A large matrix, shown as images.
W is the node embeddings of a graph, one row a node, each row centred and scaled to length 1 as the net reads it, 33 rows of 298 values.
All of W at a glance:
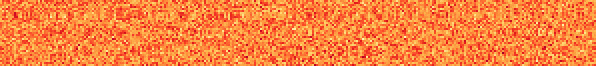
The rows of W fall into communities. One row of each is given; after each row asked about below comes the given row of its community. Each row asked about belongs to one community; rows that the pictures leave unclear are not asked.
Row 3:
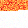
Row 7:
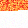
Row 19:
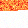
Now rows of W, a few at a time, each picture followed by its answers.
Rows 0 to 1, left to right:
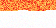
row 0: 7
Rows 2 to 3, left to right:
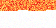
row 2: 19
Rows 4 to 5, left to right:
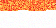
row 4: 7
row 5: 3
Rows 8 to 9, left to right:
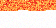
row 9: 7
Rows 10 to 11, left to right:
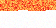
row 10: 19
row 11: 19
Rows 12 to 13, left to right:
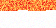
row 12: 19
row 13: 19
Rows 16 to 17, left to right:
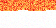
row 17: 3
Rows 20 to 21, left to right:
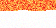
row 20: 7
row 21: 19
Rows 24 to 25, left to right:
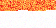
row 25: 3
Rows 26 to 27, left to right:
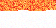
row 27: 3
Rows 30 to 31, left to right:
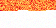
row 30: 19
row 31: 7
